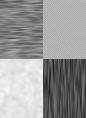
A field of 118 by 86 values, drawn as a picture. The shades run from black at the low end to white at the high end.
The table splits into 2 rows of 2 panels. Panel 1,1: middling, streaked across. Panel 1,2: high, checkered, faint in contrast. Panel 2,1: very high, blotchy, faint in contrast. Panel 2,2: low, streaked downward.
